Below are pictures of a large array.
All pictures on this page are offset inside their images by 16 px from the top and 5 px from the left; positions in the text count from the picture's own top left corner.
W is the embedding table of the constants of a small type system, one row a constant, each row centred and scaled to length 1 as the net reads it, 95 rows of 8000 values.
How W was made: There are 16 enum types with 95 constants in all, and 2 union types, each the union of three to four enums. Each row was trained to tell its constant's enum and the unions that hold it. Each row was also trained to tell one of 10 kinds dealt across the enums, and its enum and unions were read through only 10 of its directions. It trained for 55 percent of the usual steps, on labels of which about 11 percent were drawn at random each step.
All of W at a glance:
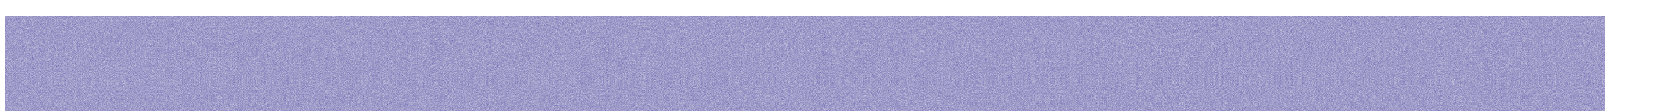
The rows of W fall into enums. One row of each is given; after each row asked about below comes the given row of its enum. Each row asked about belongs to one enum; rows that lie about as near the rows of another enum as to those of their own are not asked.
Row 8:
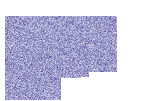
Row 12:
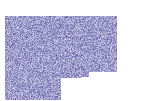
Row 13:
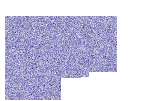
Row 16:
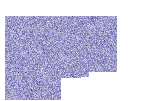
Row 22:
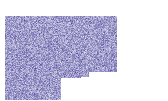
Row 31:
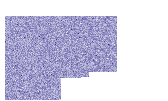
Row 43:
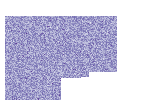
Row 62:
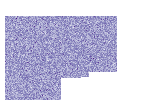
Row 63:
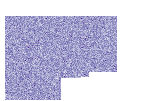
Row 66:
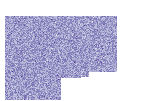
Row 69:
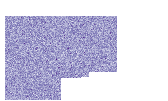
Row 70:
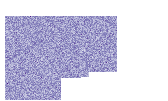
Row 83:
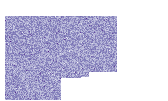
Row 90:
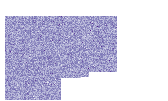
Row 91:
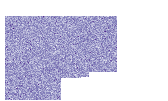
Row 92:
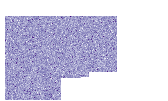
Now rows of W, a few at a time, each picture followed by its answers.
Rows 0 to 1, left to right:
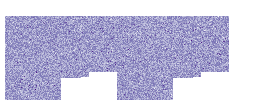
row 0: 83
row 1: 22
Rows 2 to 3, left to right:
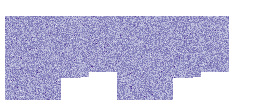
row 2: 70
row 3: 66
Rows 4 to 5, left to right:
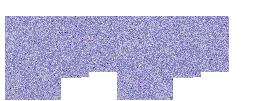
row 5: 62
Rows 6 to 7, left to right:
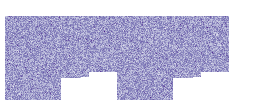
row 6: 83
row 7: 8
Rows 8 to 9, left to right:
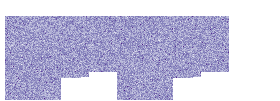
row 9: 69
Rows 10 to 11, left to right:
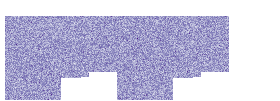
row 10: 22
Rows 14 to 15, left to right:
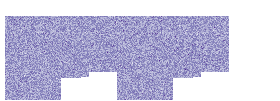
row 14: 16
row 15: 62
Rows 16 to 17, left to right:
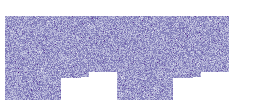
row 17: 90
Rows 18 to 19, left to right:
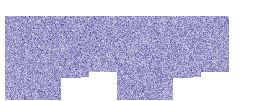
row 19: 91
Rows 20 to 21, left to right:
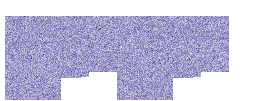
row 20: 69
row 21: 12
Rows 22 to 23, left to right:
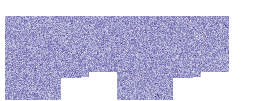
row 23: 90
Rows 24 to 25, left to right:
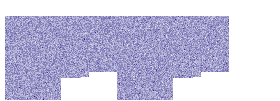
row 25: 92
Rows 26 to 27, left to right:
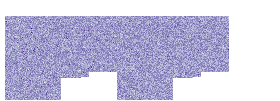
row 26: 31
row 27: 83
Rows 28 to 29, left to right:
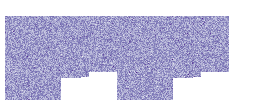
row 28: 13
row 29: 16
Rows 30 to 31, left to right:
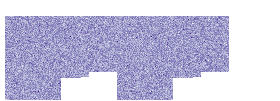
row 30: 70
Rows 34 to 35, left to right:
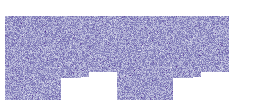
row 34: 70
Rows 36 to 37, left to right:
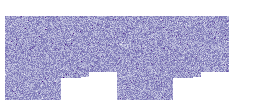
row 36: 31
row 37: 8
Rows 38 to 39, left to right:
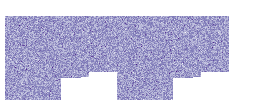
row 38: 12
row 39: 43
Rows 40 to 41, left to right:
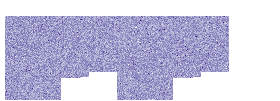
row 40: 83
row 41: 62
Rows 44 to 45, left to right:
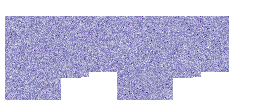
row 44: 31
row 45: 91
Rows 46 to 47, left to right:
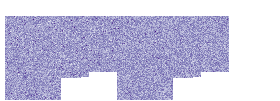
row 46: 22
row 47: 8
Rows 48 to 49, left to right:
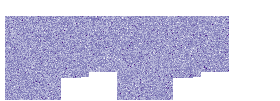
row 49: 69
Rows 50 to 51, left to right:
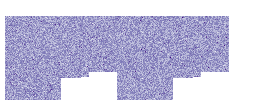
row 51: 62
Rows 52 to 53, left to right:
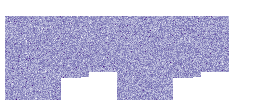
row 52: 66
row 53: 31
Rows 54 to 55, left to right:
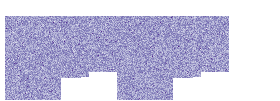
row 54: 62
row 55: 70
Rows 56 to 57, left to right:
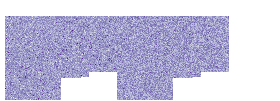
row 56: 22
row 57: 66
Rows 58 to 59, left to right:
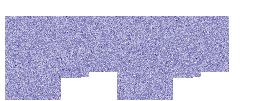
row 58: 69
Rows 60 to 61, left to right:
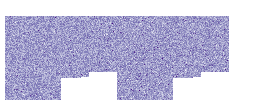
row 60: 13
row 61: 66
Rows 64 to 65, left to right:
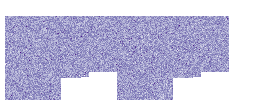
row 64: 12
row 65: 66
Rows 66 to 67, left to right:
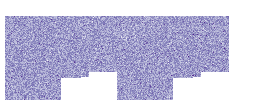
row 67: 66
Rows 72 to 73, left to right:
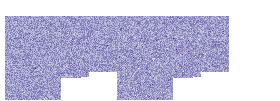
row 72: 13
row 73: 16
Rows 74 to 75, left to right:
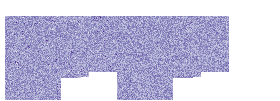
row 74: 70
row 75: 83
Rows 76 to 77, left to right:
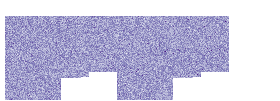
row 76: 70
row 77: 13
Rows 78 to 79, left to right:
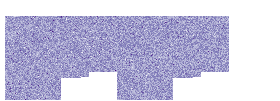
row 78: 43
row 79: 83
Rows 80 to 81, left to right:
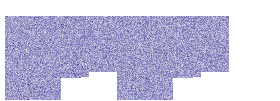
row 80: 12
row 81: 16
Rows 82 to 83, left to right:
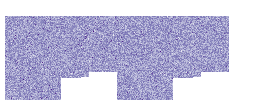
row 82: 16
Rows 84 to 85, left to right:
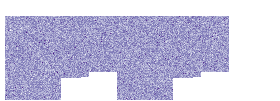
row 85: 12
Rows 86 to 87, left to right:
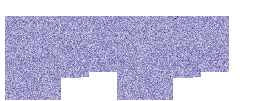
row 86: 16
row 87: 62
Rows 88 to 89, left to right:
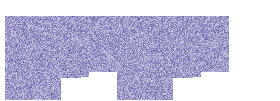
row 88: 43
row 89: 12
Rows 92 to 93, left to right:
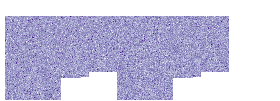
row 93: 92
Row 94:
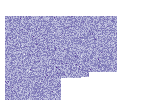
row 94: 13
